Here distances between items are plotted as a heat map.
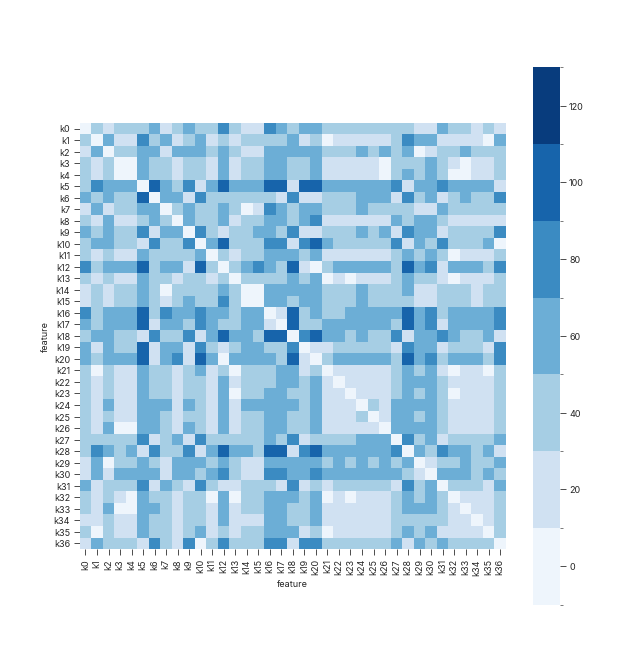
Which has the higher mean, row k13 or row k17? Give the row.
k17
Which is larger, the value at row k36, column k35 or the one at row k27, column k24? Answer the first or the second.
the second
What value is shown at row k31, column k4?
40
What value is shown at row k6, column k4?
40
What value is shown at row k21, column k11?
20
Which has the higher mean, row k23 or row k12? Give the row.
k12
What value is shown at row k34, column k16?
60
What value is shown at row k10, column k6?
80
